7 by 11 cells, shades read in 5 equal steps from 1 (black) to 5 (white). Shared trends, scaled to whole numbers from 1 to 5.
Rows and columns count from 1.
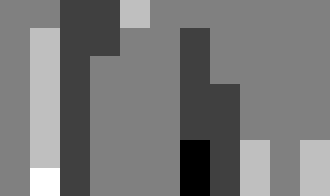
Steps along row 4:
up down up same same down same up same same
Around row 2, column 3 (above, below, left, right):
2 2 4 2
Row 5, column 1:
3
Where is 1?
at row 6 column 7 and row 7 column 7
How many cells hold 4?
10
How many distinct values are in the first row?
3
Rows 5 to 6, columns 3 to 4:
2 3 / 2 3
